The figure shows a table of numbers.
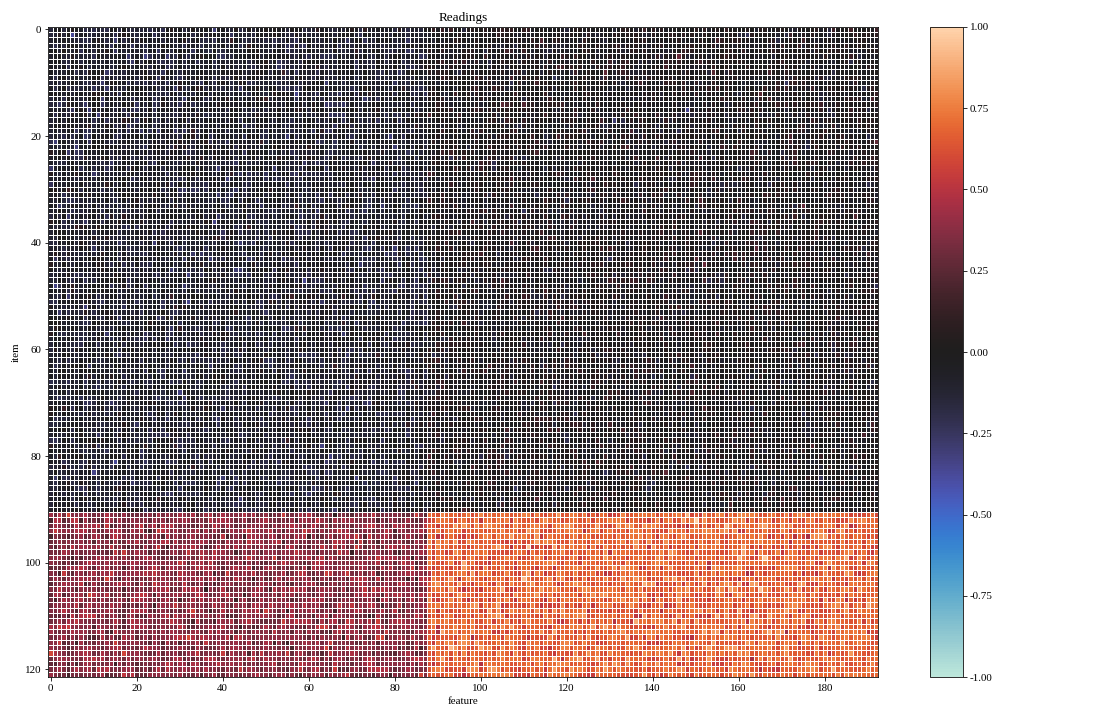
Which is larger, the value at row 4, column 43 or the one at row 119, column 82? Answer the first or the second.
the second
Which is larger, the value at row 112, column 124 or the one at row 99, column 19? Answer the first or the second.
the first
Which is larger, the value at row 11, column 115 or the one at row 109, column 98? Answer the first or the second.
the second
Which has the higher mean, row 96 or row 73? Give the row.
96
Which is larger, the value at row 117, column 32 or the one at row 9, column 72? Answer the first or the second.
the first
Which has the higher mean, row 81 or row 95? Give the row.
95
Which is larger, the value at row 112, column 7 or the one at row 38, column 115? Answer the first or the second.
the first
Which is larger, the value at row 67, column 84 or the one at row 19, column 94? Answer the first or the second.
the second
